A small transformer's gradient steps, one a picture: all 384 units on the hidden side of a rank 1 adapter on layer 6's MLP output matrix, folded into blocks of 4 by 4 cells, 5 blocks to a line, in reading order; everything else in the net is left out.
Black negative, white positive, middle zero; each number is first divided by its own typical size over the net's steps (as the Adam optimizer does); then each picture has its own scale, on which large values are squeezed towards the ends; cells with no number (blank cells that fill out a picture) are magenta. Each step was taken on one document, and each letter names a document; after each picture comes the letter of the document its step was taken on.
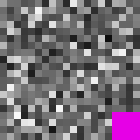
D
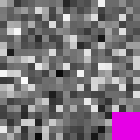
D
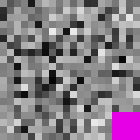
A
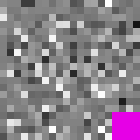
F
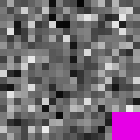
D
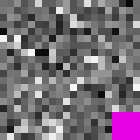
A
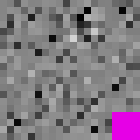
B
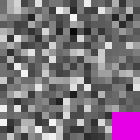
A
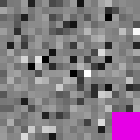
F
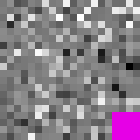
B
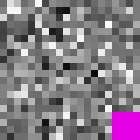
A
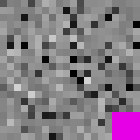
F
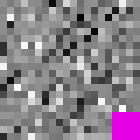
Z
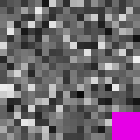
D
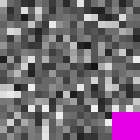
D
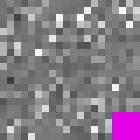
B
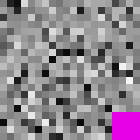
A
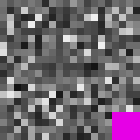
D
